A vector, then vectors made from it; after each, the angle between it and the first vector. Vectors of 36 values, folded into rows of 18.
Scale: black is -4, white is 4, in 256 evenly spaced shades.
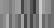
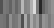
nearly opposite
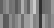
nearly opposite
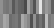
partly aligned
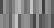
orthogonal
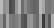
partly aligned
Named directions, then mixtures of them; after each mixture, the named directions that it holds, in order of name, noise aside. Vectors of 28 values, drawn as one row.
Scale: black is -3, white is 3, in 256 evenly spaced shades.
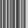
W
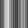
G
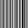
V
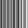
V, W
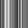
G, V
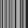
W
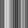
G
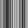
G, V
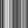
G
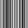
G, V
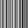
V, W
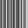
V, W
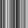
G, W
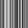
G, V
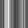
G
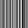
V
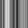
G, W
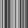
G, W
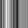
G, W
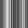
G, V
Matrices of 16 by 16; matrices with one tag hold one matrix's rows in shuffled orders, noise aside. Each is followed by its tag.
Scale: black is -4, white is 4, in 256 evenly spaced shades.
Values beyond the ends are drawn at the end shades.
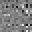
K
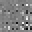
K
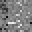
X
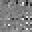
K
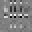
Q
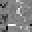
X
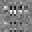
Q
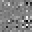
K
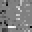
X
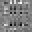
Q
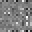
K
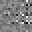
K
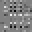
Q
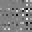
K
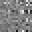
K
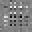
Q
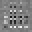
Q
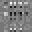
Q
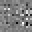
K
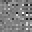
K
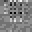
Q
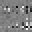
K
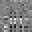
Q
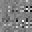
K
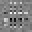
Q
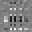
Q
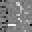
X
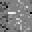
X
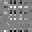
Q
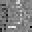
X
